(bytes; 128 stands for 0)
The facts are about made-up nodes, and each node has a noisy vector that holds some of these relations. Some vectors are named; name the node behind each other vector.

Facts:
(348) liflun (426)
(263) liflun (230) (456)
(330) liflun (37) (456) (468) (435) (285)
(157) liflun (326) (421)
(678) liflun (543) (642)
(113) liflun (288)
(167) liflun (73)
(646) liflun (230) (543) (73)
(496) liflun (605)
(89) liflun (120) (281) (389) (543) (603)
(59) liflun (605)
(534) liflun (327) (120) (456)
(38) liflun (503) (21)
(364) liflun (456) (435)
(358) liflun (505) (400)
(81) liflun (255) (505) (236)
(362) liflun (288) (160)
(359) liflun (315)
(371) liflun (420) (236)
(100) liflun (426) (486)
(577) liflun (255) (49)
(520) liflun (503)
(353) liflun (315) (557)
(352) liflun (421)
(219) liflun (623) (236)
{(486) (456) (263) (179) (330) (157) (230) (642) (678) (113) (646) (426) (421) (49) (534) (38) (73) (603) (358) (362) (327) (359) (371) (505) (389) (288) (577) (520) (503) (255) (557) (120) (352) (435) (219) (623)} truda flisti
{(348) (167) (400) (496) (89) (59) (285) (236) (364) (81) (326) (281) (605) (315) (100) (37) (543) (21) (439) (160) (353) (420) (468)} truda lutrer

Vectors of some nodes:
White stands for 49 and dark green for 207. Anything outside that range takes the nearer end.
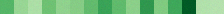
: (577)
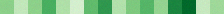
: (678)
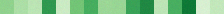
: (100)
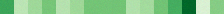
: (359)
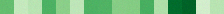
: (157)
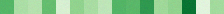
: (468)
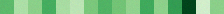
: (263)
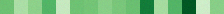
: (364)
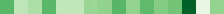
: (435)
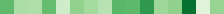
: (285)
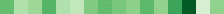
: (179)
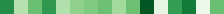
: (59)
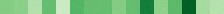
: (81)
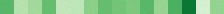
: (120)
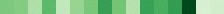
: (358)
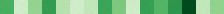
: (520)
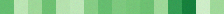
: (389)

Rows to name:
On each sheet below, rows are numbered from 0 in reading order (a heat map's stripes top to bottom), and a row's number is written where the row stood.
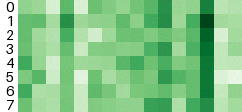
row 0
(236)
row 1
(167)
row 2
(230)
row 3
(439)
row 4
(49)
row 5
(400)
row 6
(353)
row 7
(281)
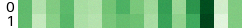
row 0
(534)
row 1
(330)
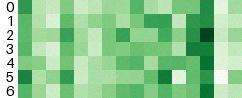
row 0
(557)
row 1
(326)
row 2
(646)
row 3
(421)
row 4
(505)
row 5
(605)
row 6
(255)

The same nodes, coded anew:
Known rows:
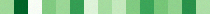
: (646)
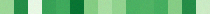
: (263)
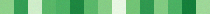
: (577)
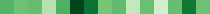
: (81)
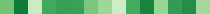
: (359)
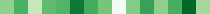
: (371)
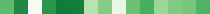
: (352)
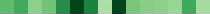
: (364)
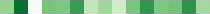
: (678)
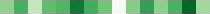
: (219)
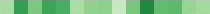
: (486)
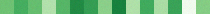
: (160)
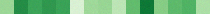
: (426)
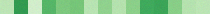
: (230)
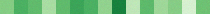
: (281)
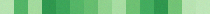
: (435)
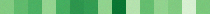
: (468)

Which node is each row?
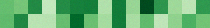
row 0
(605)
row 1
(89)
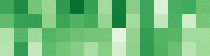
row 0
(353)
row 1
(315)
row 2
(623)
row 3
(642)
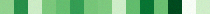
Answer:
(288)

